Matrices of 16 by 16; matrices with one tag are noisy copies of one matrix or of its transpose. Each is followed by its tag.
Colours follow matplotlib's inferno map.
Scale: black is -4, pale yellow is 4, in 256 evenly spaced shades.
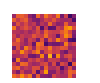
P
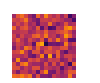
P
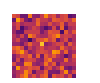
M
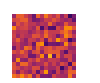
P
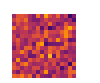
P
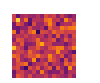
M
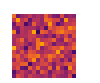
M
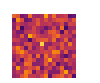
M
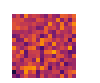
P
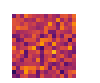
P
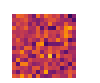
P
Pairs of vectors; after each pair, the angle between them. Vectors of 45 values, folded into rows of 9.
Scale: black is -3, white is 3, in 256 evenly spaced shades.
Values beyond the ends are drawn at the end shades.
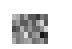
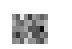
orthogonal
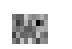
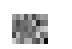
partly aligned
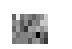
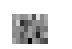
partly aligned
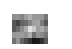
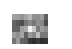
nearly parallel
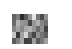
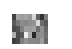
partly aligned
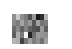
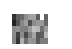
partly opposed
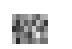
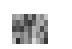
partly aligned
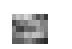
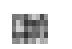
partly opposed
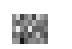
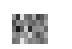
nearly opposite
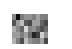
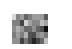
orthogonal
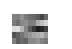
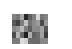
orthogonal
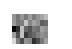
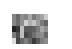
nearly parallel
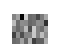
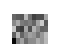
partly aligned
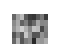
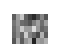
nearly parallel
